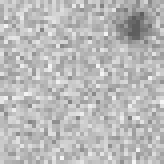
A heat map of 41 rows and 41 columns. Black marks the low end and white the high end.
No row or column stands out. There are no regular stripes. One dip sinks in the top right. The ninth with the lowest average is the top right. Neither half mirrors the other. Overall the values sit about 70% of the way up the scale.
